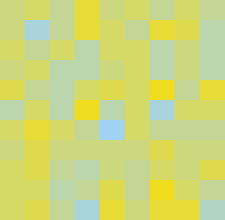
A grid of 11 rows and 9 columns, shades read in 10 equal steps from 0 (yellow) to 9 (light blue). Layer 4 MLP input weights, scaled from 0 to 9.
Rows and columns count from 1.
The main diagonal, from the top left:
4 8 3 6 2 3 5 4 2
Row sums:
33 35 39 42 27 38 39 32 34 32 32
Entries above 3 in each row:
5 5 5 7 3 4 5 7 5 4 4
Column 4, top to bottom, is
1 1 6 6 3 0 5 4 6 5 8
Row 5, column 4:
3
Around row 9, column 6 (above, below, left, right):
4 5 4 3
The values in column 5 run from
1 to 9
